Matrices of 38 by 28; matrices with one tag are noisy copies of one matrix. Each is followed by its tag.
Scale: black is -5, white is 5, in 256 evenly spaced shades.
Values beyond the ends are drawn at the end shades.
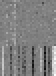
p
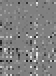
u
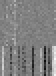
p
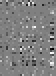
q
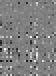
u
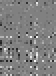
u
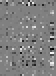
q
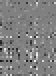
u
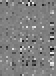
q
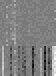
p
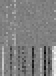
p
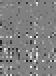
u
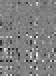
u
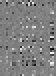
q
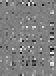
q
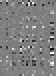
q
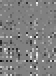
u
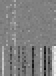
p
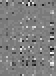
q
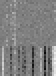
p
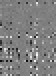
u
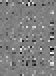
q
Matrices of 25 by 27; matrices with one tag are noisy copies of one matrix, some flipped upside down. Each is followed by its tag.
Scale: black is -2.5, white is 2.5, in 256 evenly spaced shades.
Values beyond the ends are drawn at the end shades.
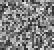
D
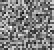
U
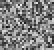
D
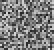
U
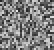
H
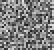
U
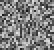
H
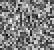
H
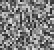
H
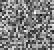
U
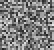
U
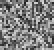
D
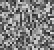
H
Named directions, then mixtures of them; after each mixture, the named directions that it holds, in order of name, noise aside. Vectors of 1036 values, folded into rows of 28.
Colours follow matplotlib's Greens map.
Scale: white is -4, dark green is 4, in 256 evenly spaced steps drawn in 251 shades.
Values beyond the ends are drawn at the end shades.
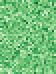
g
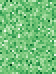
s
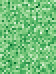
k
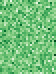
g, s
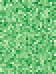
g, s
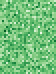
k, s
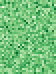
g, k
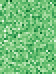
k, s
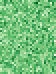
g, s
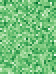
g, s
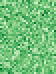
g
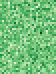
k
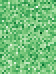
k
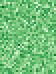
g, k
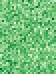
g, k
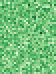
g, k
